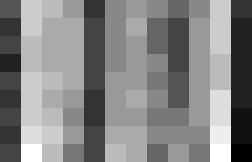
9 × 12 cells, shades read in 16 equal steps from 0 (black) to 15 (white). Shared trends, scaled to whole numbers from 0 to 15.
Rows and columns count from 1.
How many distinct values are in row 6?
8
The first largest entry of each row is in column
2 2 11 2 2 11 11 11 2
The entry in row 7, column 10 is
9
